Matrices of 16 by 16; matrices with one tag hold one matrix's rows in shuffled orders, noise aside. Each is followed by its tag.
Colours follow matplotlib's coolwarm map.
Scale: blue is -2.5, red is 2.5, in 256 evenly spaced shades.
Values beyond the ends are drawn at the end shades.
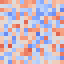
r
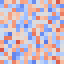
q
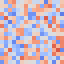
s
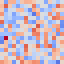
s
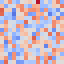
s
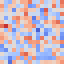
r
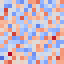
q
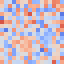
r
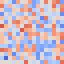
r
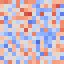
r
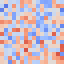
r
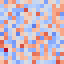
s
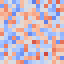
s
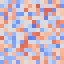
s
